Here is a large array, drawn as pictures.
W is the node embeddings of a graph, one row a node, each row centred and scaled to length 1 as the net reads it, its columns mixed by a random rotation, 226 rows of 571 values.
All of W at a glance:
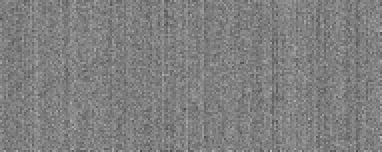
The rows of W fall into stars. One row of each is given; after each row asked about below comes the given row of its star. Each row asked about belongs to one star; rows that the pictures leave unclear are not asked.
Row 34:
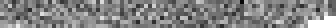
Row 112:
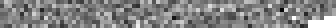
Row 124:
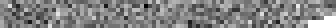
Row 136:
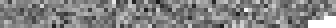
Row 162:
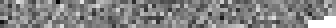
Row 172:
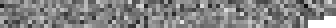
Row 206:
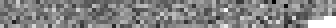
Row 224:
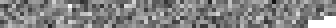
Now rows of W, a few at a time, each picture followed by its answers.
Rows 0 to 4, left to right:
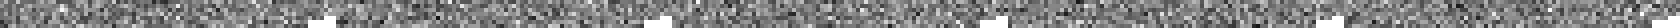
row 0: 162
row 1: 162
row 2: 172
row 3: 224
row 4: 124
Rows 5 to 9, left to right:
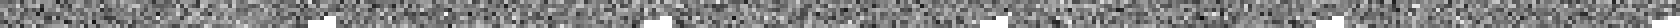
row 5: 172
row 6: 206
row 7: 124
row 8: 224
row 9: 34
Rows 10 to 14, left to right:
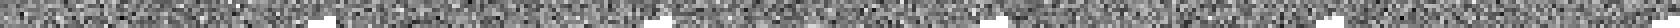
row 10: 224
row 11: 162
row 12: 224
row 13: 136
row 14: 172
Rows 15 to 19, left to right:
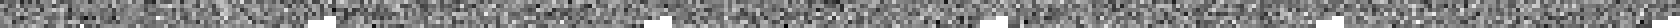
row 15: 172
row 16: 124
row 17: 206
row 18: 124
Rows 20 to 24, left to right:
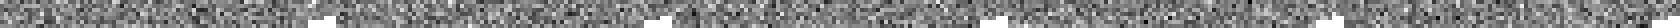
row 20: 224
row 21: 224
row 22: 136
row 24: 172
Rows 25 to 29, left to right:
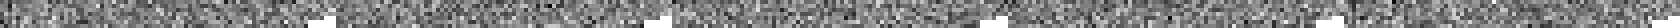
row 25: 162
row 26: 162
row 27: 172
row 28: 206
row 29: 34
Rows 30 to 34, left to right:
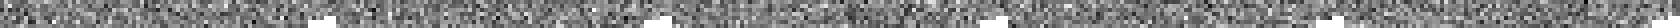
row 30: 124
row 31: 206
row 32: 34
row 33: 162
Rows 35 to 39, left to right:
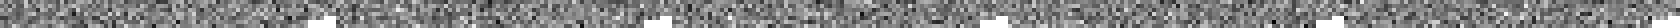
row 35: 206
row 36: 162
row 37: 224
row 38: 206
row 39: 206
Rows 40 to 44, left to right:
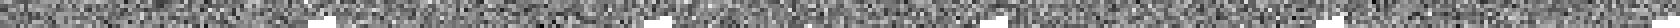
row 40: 224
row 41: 34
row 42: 112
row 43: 124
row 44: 206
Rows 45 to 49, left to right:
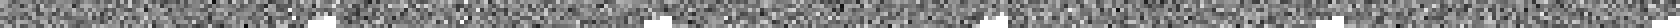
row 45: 136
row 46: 136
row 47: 206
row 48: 162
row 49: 136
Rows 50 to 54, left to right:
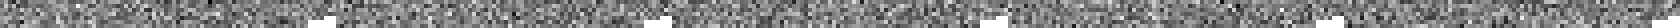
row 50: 224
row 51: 124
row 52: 112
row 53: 34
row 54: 162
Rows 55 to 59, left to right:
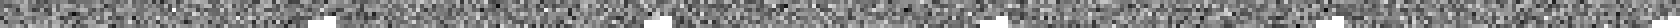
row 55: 206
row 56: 136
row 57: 124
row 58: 34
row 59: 224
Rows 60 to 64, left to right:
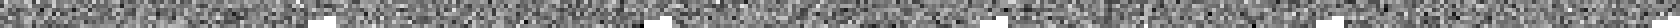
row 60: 112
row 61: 112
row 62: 34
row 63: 112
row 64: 172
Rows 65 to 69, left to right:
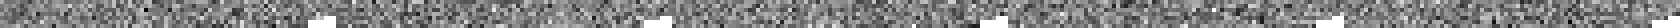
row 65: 136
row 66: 172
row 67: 112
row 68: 124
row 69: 224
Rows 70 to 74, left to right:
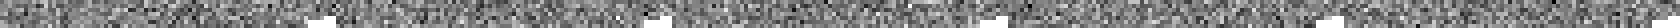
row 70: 34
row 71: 162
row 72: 224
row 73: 136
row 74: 224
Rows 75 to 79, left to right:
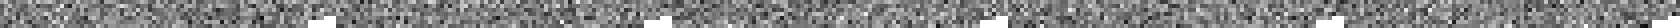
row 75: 124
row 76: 124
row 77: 206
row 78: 172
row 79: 172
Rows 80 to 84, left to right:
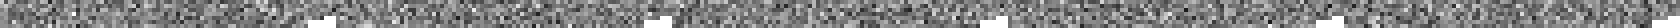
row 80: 34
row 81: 224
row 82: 124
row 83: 224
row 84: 172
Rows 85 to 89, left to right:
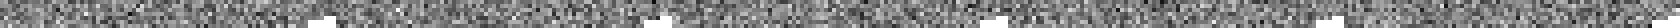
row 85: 224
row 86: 162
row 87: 34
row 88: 206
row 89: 112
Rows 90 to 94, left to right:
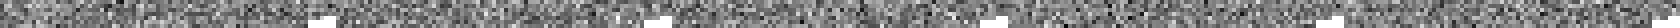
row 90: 112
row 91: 124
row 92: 124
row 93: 112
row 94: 112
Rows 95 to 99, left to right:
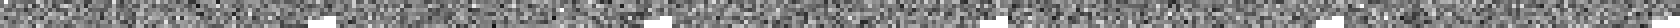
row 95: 112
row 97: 162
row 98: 206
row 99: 172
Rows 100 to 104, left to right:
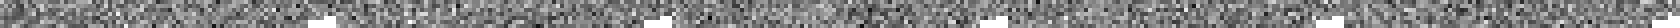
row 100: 136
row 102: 34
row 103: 34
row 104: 162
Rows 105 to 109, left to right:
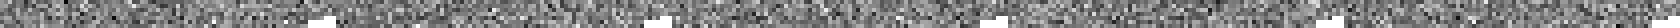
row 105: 172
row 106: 162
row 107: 172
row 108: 224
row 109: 172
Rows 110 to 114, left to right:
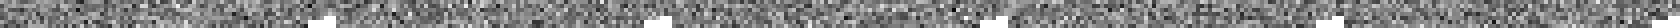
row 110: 112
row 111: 136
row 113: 124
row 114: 162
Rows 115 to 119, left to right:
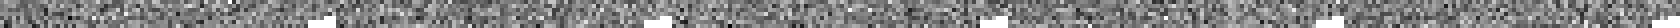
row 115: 124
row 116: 162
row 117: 112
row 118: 206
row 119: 136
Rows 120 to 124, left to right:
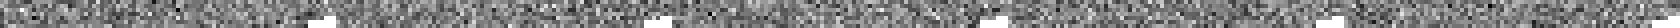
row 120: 162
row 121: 124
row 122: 172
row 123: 34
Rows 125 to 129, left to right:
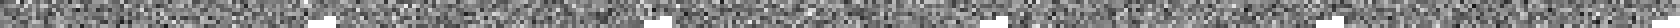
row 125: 224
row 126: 224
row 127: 34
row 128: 112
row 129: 206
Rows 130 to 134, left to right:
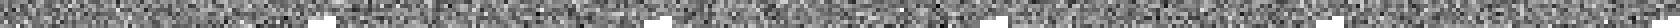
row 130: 136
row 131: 124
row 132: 136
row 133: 224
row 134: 172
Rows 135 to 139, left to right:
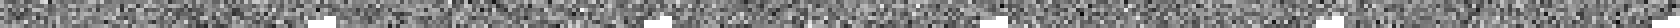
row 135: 34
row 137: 112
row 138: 206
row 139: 112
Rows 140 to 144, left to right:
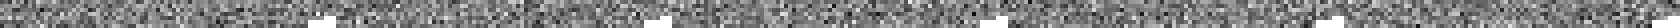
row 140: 112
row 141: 124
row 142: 124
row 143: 172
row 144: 112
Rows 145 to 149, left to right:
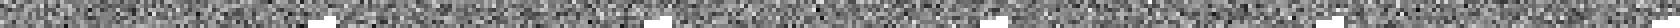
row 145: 112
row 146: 124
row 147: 136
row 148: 124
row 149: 224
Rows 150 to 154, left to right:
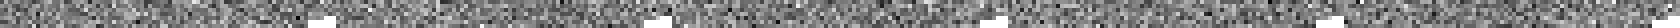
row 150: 172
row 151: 34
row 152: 224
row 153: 112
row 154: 162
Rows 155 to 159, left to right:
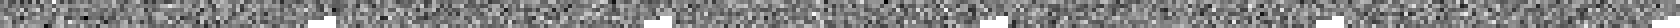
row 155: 224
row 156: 162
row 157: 136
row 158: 124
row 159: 136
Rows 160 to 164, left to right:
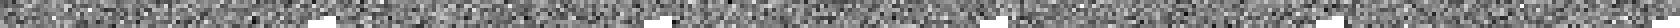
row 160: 206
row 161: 34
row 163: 34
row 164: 162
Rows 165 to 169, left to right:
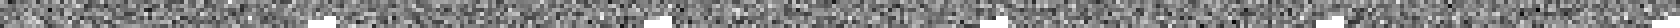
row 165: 224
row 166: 206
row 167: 162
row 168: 112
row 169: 124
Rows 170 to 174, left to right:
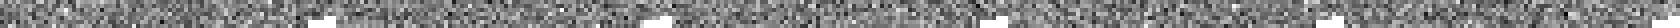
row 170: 162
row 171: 206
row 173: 112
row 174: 162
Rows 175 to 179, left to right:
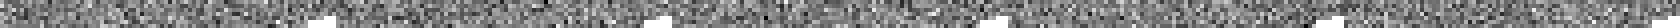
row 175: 34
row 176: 206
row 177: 172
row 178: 172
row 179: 172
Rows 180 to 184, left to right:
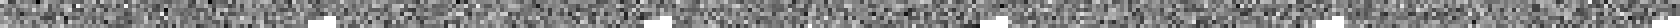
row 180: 224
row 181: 112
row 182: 112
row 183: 34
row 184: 136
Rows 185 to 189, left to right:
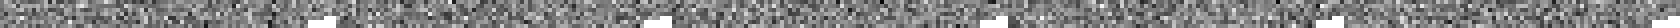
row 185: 224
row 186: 172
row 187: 162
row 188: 172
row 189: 224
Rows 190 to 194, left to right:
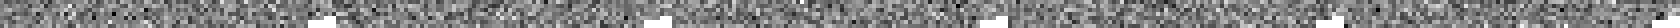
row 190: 136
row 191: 206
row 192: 206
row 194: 162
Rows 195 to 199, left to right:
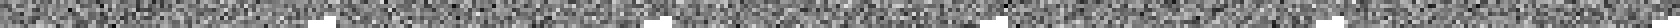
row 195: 206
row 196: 224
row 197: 112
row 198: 206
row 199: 112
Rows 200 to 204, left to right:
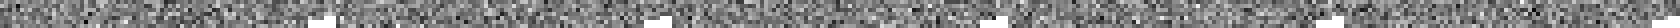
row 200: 162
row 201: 224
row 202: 162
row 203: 172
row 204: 124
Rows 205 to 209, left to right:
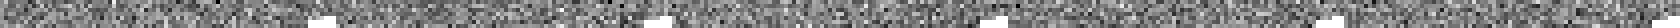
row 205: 136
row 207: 112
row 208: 172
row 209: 136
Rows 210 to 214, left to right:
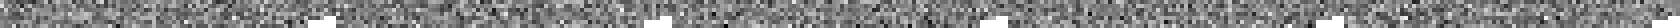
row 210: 34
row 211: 124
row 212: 136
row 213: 172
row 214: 224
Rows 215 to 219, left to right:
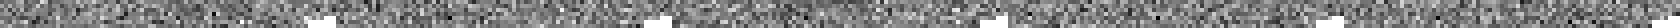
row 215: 34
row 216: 172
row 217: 162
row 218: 224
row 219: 136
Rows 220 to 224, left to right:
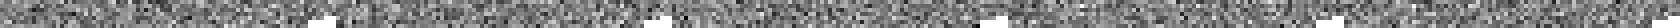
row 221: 162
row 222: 112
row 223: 34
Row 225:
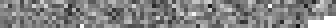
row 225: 172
